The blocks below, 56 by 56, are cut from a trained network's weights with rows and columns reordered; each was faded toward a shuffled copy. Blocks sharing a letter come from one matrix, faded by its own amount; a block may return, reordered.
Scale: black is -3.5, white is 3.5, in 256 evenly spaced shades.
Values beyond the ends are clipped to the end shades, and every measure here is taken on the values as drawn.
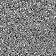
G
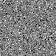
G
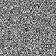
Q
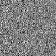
Q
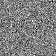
G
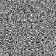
Q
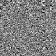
Q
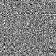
Q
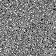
G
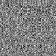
Q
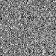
Q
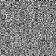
Q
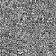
Q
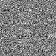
Q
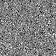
G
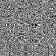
Q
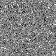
G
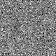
G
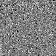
G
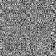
Q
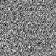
Q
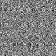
Q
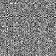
Q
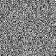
Q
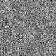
Q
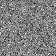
G
